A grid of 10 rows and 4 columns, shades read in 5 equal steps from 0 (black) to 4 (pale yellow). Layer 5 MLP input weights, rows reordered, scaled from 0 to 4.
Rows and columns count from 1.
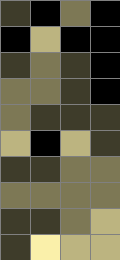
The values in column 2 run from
0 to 4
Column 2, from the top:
0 3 2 2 1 0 1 2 1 4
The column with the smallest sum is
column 4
